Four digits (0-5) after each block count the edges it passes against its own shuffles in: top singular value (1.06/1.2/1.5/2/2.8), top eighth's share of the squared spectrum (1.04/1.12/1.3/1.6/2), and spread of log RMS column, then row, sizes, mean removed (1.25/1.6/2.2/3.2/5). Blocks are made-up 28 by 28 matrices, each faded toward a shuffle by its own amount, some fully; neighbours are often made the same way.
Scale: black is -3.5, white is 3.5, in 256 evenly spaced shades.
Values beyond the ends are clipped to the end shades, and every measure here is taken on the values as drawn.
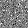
0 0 0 0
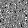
0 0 0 0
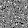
1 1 0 0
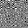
3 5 2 2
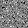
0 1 0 0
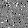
0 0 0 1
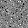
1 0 0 0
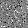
1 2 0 0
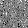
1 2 0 0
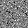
0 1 0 0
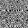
3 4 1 2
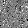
1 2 1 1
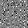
2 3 2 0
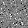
0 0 0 0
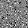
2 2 2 0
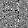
2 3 2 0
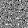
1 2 0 0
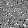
1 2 0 1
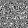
1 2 0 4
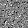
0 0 0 0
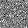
0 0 0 0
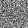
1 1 0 1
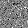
0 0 0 0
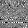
2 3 0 2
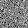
0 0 0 0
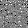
2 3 0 1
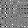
4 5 2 2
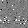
3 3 0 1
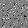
2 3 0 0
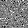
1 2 0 0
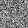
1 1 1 0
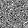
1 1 0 0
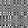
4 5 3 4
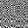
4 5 2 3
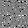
3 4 1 1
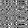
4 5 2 2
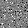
0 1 0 0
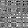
4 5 2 3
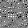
3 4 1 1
